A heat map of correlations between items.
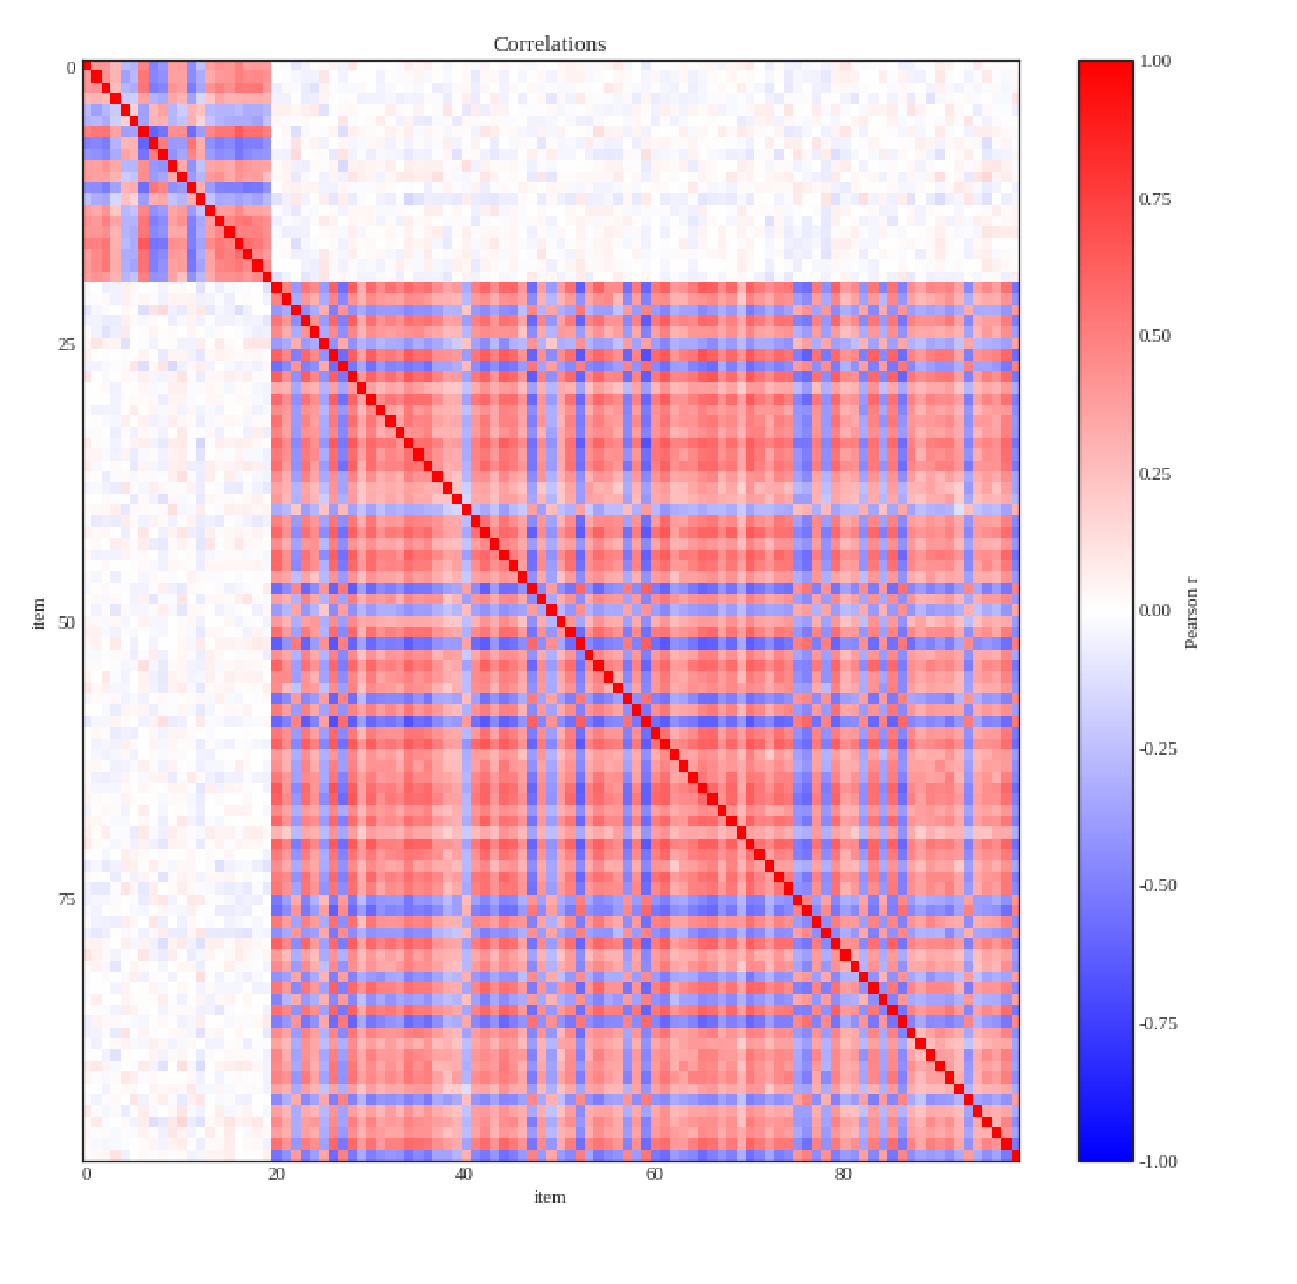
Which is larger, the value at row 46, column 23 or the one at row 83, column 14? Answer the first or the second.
the first
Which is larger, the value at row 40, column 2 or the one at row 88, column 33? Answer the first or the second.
the second
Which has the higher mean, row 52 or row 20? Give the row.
20
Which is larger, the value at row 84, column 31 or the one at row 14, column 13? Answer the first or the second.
the second
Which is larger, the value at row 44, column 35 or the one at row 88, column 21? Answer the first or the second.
the first
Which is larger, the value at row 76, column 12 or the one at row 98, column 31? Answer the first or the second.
the first
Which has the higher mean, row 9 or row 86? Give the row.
9
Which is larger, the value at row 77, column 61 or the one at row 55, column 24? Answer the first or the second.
the first
